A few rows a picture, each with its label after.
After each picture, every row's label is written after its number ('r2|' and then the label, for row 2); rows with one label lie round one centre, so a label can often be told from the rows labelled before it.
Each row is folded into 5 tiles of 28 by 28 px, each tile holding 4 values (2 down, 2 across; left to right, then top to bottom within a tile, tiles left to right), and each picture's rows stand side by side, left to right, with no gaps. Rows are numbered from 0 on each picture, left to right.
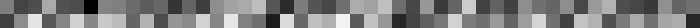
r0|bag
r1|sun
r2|sun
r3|bag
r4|bag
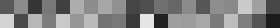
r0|sun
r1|sun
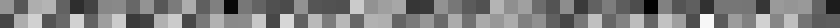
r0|bag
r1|bag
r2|sun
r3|sun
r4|bag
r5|sun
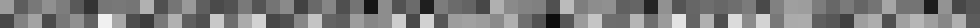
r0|bag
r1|bag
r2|bag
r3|sun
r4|bag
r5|sun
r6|bag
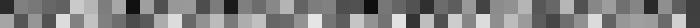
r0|sun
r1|bag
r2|bag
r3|sun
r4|bag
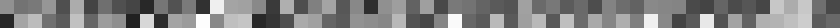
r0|bag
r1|sun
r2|bag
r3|bag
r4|sun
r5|sun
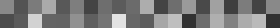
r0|bag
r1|bag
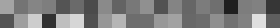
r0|bag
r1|bag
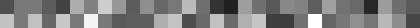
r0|sun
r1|bag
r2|bag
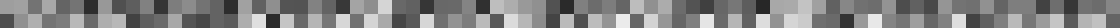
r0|bag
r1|bag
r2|sun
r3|sun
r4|sun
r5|sun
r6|bag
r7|bag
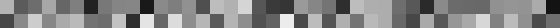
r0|bag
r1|sun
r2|sun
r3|sun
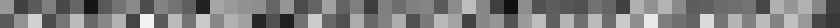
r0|bag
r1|sun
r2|bag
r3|bag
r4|sun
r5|sun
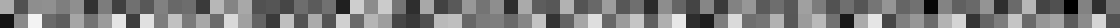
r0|bag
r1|sun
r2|sun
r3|bag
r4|bag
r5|bag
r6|bag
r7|bag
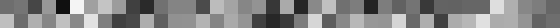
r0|sun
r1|sun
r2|bag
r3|sun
